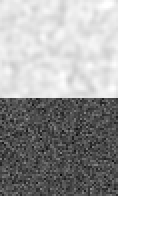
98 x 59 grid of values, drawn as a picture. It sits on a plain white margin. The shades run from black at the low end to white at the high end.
It is made of 2 by 1 panels. Panel 1,1: very high, blotchy, faint in contrast. Panel 2,1: low, fine-grained.
